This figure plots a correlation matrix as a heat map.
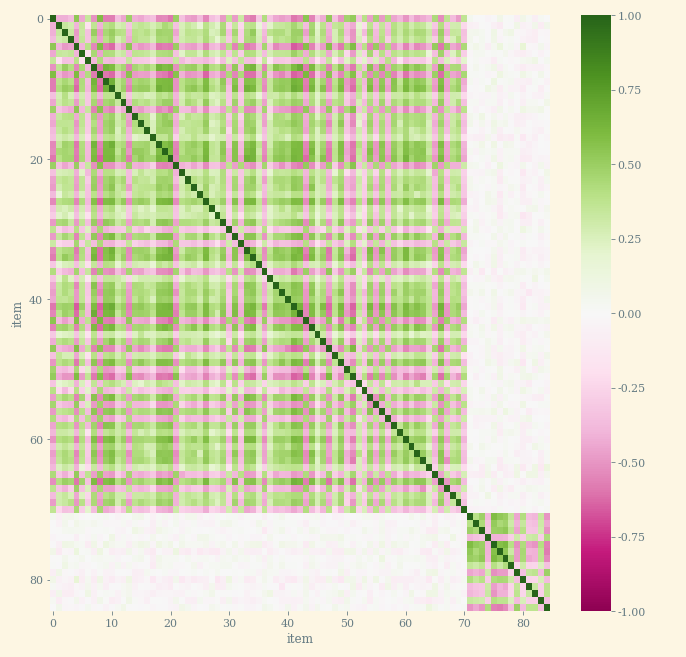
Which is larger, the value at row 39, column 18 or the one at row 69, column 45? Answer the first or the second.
the first
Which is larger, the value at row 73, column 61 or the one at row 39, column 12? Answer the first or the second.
the second
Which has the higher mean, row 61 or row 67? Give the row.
61
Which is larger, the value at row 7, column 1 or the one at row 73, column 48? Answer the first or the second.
the first
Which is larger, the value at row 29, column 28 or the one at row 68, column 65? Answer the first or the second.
the first
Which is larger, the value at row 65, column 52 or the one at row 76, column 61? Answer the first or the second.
the second
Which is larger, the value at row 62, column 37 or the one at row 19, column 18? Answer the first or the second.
the second
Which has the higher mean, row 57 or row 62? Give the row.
62
